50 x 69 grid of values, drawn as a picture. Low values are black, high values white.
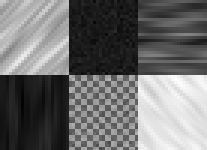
The table splits into 2 rows of 3 panels. Panel 1,1: high, slanting up to the right. Panel 1,2: very low, fine-grained, faint in contrast. Panel 1,3: low, streaked across. Panel 2,1: very low, streaked downward, faint in contrast. Panel 2,2: middling, checkered, strong in contrast. Panel 2,3: very high, slanting down to the right, faint in contrast.
